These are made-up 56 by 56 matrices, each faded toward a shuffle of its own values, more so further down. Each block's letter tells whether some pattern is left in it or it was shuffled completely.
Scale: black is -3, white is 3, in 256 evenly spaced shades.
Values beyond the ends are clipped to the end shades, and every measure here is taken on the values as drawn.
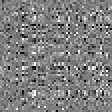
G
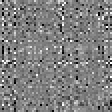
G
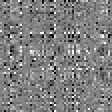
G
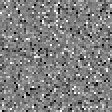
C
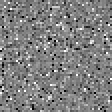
C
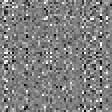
G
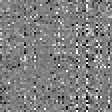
G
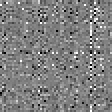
G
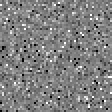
C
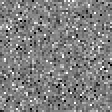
C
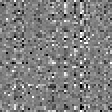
G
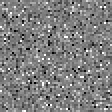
C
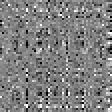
G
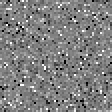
C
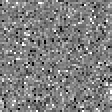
C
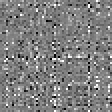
G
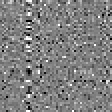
G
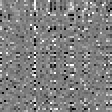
G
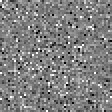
C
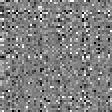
G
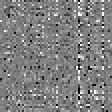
G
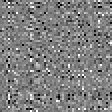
G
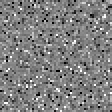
C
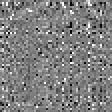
G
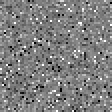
C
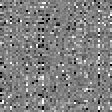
G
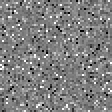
C
